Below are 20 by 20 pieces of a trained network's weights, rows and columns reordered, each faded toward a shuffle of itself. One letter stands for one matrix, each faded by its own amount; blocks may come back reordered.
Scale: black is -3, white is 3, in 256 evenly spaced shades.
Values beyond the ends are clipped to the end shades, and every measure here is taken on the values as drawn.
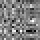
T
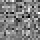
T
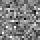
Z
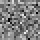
Z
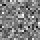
Z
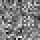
Z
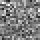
Z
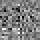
T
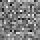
Z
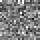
Z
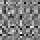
T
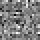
Z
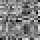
T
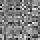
T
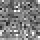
Z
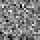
Z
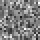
Z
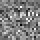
Z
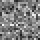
Z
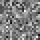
Z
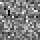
Z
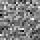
Z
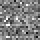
Z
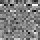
T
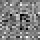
T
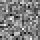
Z
